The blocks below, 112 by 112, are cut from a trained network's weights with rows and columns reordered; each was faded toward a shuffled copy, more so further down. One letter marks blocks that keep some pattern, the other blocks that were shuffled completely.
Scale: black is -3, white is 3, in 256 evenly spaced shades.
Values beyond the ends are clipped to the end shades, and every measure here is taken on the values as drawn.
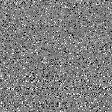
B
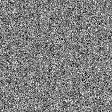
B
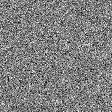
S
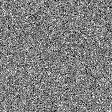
S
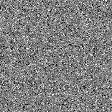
B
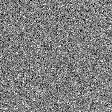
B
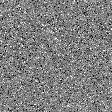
S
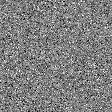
S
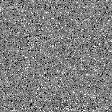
B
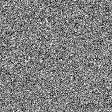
B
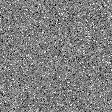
S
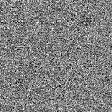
B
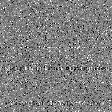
B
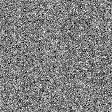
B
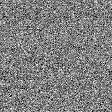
B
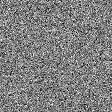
S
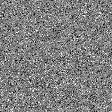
B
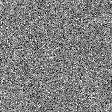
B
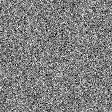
S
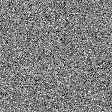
S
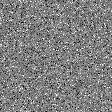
S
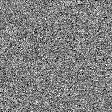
B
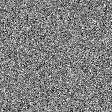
S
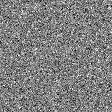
S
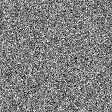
S
